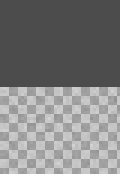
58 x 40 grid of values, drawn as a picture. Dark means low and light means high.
The table splits into 2 rows of 1 panel. Panel 1,1: low, flat. Panel 2,1: high, checkered.
